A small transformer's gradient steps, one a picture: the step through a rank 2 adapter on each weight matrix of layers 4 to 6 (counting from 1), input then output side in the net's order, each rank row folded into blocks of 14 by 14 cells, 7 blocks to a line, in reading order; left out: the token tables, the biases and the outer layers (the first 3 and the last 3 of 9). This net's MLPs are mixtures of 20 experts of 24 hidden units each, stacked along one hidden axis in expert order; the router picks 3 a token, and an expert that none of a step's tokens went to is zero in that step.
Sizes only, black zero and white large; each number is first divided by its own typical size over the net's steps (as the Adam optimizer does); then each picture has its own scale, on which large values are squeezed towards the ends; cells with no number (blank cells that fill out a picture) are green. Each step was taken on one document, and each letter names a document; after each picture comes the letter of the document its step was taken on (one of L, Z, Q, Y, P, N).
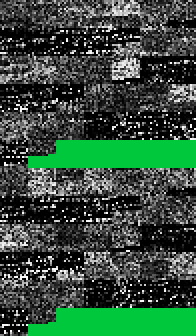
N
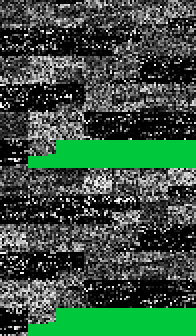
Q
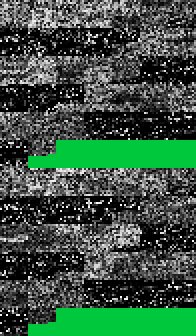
Q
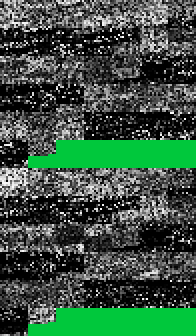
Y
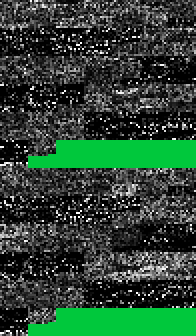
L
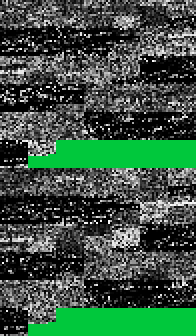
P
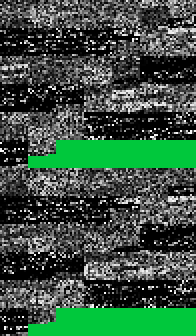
P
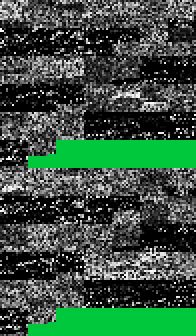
Y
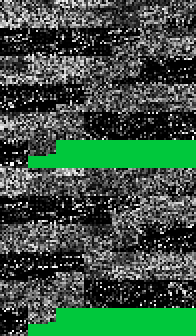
Q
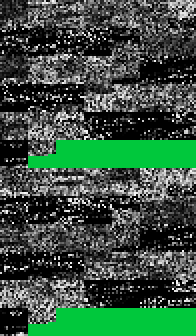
P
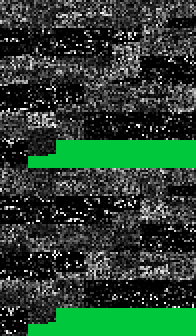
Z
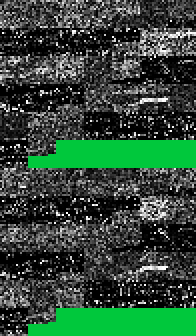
L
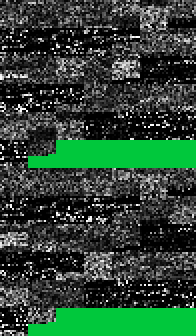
N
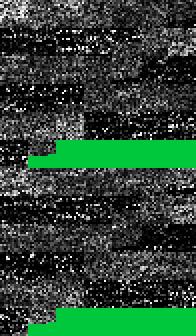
L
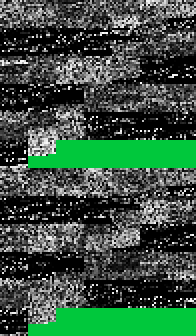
P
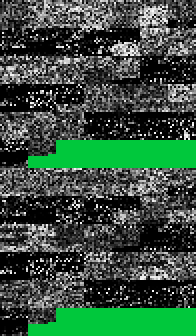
Y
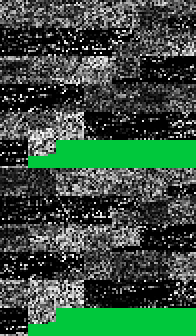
P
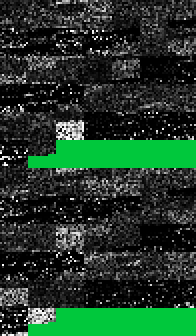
N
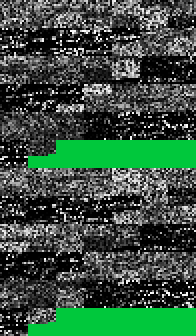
N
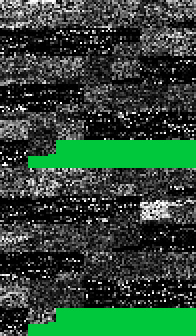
N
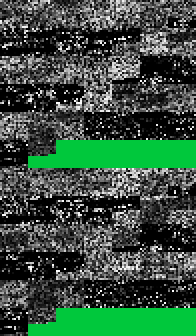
Y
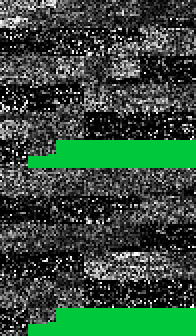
L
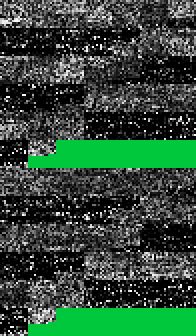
L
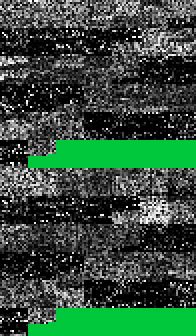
L
